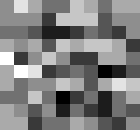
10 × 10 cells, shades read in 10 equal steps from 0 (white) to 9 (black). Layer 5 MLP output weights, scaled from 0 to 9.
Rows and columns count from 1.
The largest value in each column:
5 7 7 8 9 7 7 9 8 7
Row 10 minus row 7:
0 -2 3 1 3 0 -2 3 6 2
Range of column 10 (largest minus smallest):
5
